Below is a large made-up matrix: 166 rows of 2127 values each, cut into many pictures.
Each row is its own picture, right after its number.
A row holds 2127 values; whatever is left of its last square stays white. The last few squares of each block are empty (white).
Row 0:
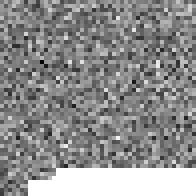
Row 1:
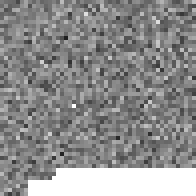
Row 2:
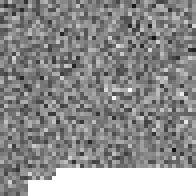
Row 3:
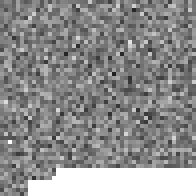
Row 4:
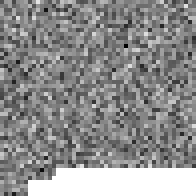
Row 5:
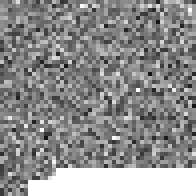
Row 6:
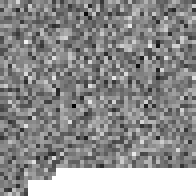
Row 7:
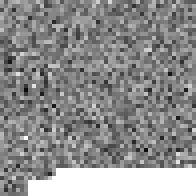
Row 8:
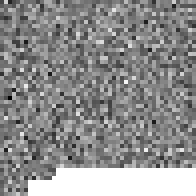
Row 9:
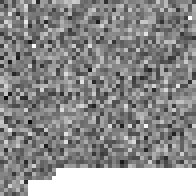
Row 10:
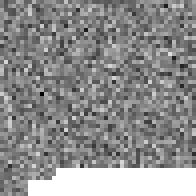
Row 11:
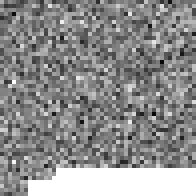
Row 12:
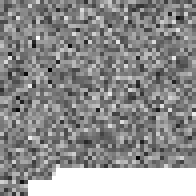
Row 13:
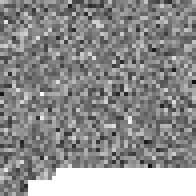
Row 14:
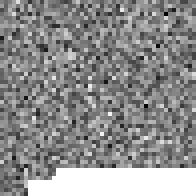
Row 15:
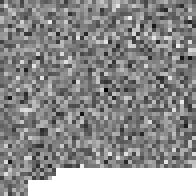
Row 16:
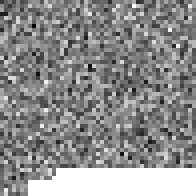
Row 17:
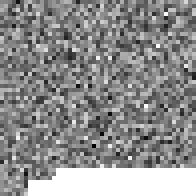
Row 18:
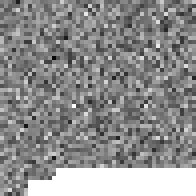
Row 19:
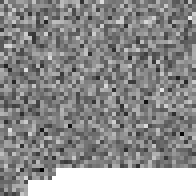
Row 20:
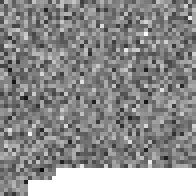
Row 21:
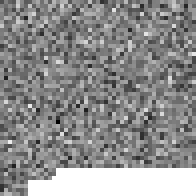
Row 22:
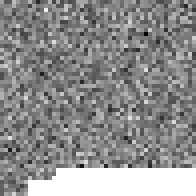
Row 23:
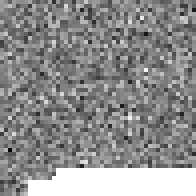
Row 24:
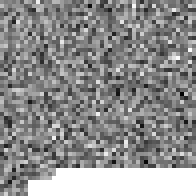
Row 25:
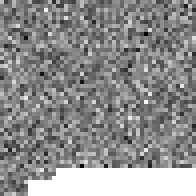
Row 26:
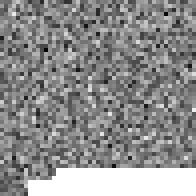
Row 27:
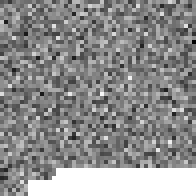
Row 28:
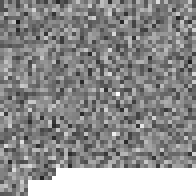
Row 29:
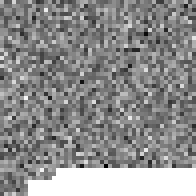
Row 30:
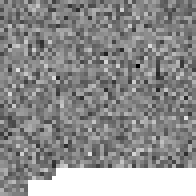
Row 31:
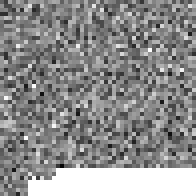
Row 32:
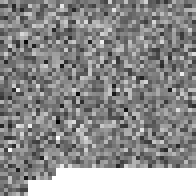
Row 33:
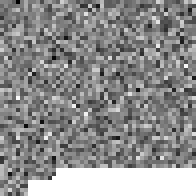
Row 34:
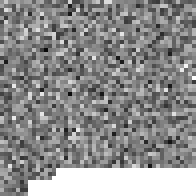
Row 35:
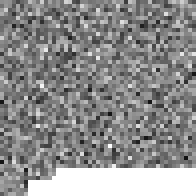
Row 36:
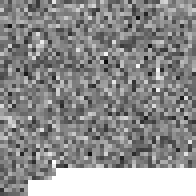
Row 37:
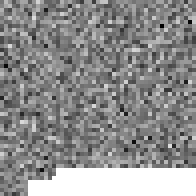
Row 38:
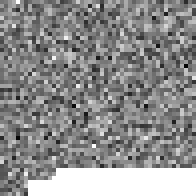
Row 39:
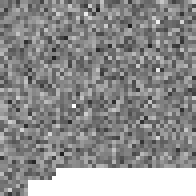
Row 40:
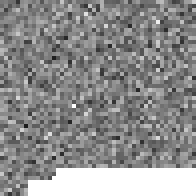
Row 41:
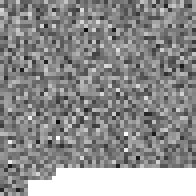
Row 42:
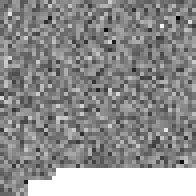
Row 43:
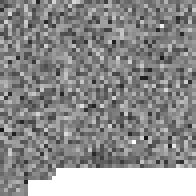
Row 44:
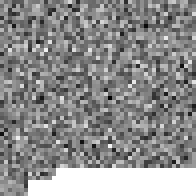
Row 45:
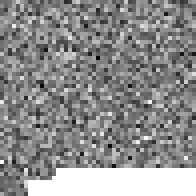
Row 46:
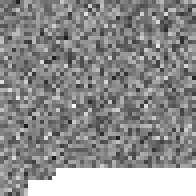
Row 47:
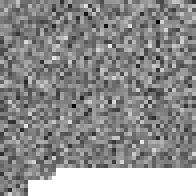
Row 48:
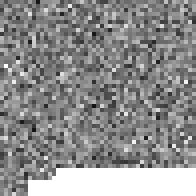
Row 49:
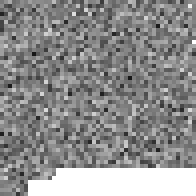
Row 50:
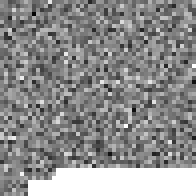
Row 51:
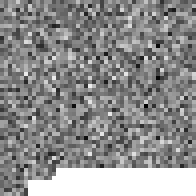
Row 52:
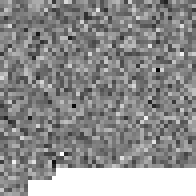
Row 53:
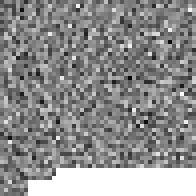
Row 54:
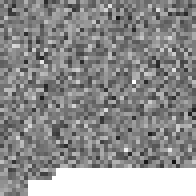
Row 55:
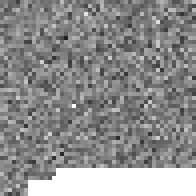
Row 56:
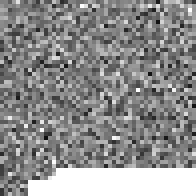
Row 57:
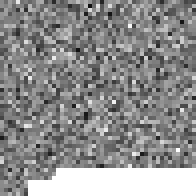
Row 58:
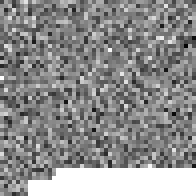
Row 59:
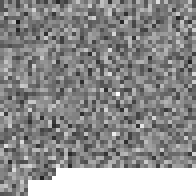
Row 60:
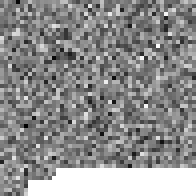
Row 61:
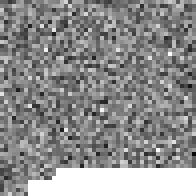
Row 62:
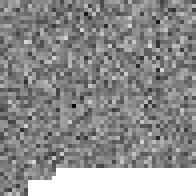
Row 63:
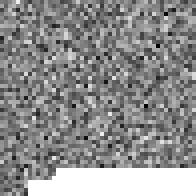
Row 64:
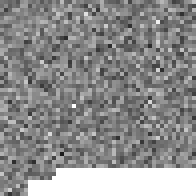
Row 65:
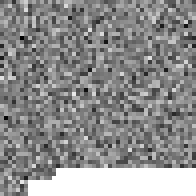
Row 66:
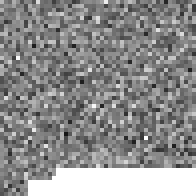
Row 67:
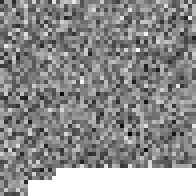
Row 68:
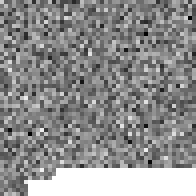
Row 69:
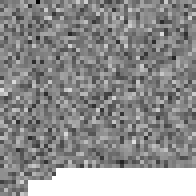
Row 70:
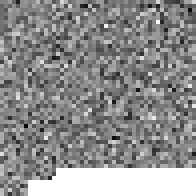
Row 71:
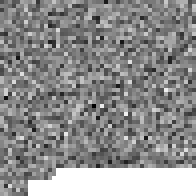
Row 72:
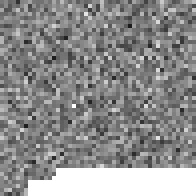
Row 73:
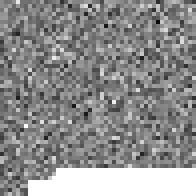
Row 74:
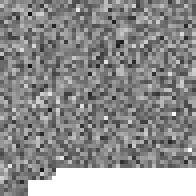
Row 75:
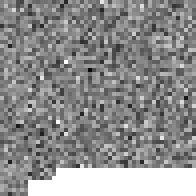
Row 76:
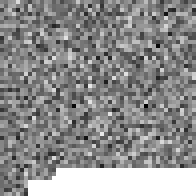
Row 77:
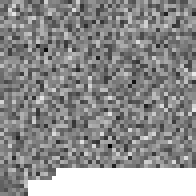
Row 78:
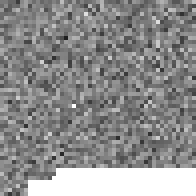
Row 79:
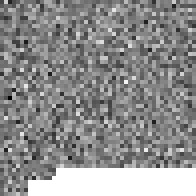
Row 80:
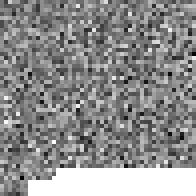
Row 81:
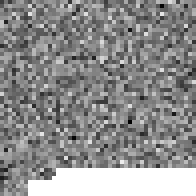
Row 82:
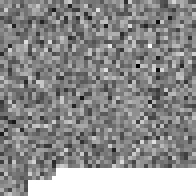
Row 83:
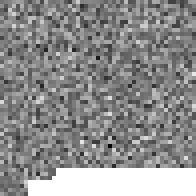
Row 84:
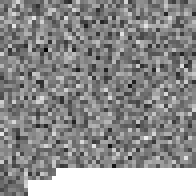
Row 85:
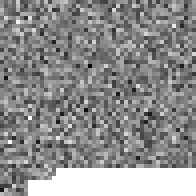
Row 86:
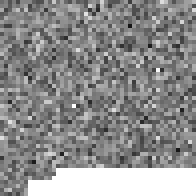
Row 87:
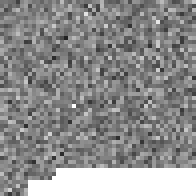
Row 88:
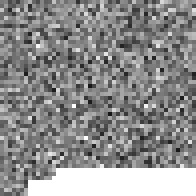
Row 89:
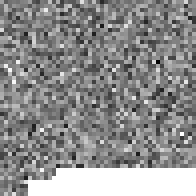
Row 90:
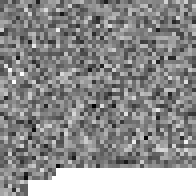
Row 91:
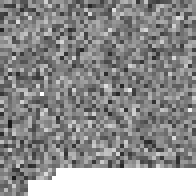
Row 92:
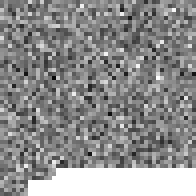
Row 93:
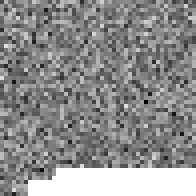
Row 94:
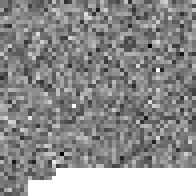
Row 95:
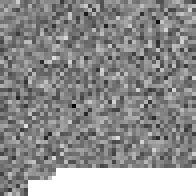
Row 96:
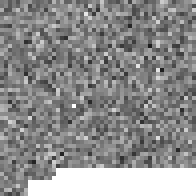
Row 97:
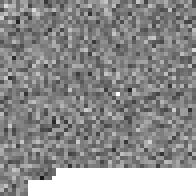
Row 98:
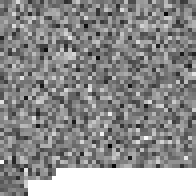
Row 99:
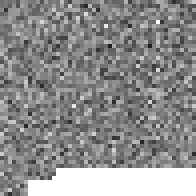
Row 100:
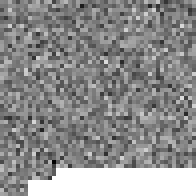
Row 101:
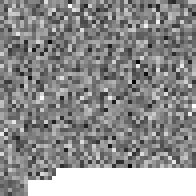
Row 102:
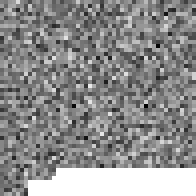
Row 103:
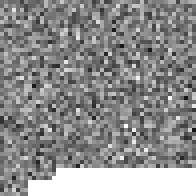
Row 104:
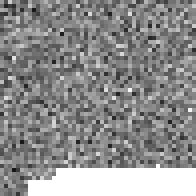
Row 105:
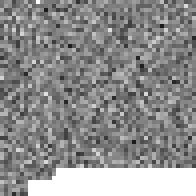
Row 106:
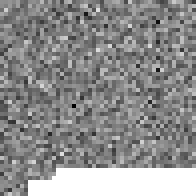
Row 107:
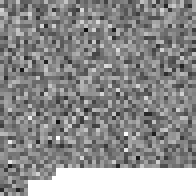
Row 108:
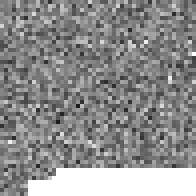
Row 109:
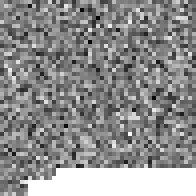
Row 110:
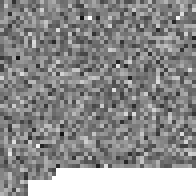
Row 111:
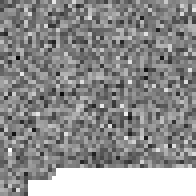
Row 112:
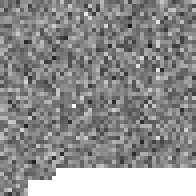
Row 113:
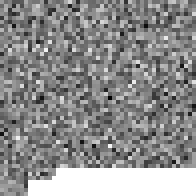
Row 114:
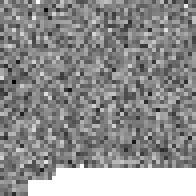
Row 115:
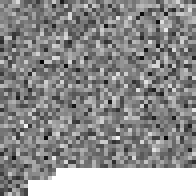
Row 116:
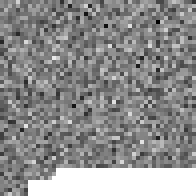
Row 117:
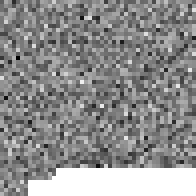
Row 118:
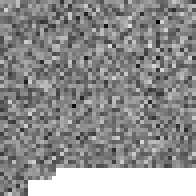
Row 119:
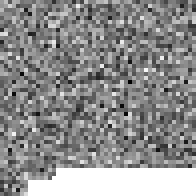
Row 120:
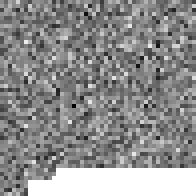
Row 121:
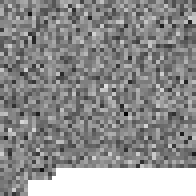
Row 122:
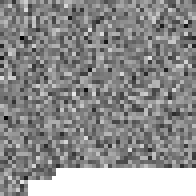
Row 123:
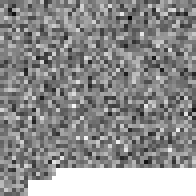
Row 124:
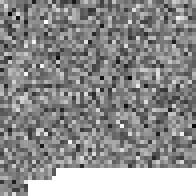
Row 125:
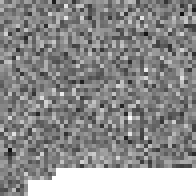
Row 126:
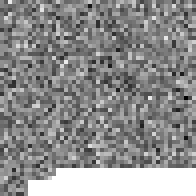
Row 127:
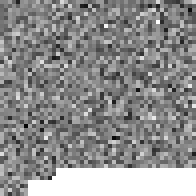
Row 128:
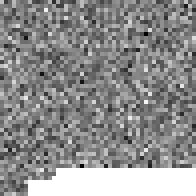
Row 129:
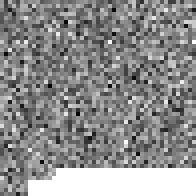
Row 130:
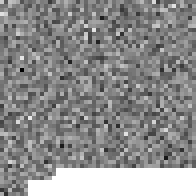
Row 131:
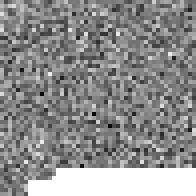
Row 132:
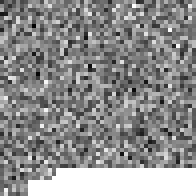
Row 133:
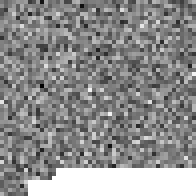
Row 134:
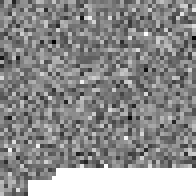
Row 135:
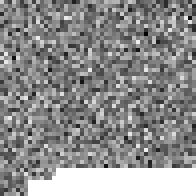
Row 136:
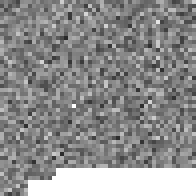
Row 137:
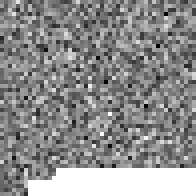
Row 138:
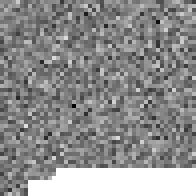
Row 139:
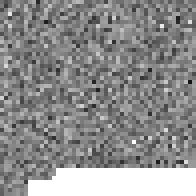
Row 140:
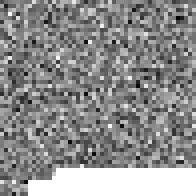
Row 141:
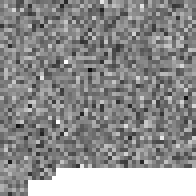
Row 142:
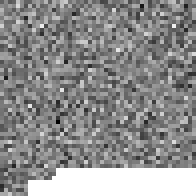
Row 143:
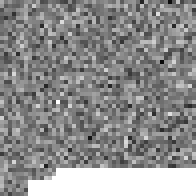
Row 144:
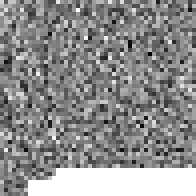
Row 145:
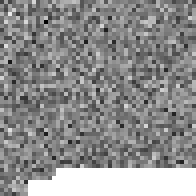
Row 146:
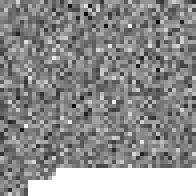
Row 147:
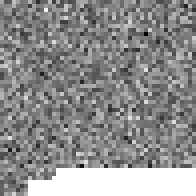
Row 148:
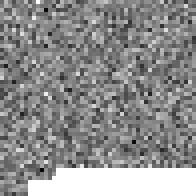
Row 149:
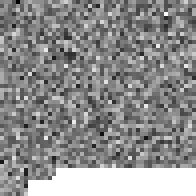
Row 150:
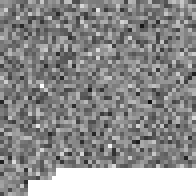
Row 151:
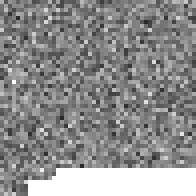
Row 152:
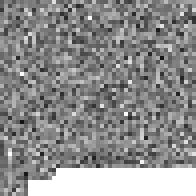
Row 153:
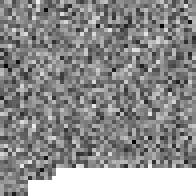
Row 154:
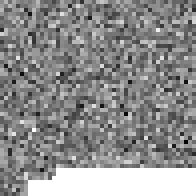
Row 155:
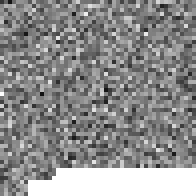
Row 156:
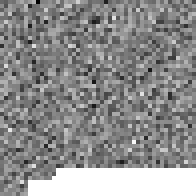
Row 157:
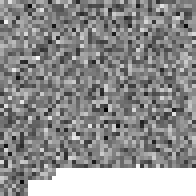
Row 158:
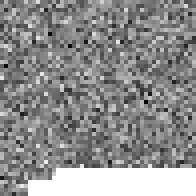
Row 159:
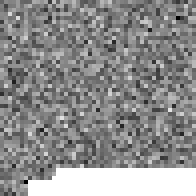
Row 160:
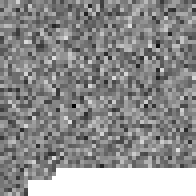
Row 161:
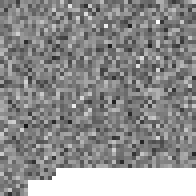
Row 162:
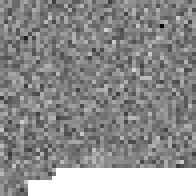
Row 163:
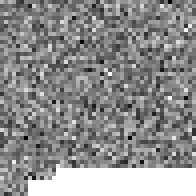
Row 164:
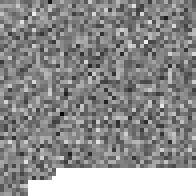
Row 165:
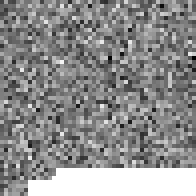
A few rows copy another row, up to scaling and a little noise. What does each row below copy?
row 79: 8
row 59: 28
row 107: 41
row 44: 113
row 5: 56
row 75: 141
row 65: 122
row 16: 132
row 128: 25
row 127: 70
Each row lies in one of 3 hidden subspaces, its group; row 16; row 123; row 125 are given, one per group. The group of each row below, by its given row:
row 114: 125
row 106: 123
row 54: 123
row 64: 123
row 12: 125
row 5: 123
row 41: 16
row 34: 16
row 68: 125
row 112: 123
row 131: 16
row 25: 125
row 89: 125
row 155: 16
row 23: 125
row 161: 123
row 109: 125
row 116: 123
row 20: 125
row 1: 123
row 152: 125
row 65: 125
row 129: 16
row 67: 125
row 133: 123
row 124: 125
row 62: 123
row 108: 16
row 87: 123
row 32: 16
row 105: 125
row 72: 123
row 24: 16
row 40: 123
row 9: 125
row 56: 123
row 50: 16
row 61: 16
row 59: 16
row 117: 125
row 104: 16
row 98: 123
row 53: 16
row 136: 123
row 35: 123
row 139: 125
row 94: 123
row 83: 123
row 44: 123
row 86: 123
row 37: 125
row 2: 16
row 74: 16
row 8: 16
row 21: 16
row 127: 123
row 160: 123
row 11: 16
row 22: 125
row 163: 16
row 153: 125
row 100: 123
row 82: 123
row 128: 125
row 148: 125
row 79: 16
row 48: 125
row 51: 123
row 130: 16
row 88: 123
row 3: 16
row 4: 125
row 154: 125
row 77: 123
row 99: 123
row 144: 16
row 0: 123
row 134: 125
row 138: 123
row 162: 125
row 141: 16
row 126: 16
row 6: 123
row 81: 16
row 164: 16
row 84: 123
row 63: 123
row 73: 123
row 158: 125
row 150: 123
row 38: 123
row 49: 16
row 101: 123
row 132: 16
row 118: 123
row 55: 123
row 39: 123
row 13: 16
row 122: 125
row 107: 16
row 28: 16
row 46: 123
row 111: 125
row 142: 16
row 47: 123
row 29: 125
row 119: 125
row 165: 16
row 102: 123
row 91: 16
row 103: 16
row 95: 123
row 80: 16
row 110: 125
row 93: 125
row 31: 16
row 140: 125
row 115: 123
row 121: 125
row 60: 123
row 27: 16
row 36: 123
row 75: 16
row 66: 125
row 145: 125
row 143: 16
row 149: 123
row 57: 123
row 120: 123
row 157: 16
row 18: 123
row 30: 123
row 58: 125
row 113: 123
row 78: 123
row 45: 123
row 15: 16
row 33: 123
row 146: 123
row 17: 123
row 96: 123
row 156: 125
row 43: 125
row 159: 125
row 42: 125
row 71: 125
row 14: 123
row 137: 123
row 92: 123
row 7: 16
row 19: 125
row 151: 125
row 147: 125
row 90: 125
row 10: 16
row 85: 16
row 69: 125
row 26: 123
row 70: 123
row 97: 16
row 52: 123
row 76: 123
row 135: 125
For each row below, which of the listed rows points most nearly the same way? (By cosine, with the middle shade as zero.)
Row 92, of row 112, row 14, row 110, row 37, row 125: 112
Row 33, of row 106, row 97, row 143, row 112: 112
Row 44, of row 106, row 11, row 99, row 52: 106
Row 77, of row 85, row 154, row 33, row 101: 101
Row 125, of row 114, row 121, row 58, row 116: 121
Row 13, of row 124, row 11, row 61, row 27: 11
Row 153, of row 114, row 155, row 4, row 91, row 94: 4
